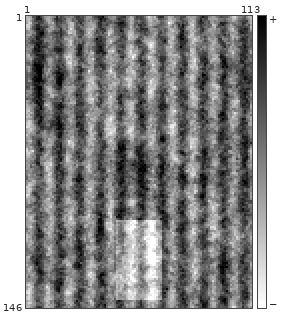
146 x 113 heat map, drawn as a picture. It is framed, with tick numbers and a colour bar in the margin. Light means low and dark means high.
Odd patch: lower, in the bottom middle. Stripes: upright, repeating 11 times. Ninth with the lowest average: bottom middle.
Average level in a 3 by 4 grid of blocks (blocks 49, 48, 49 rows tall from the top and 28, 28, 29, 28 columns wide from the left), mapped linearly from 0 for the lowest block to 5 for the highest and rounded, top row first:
5 2 2 4 / 3 3 4 5 / 3 0 0 4
